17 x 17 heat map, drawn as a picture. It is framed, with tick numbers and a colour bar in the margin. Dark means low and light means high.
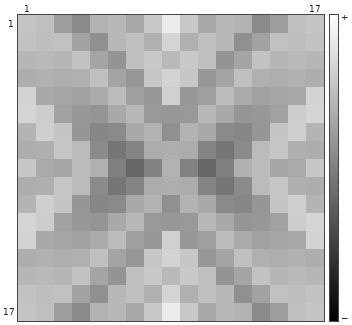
It mirrors both left to right and top to bottom. There is no overall slope. No seam splits the table. The centre is the ninth with the lowest average. On average the colour sits 70% of the way up the scale.
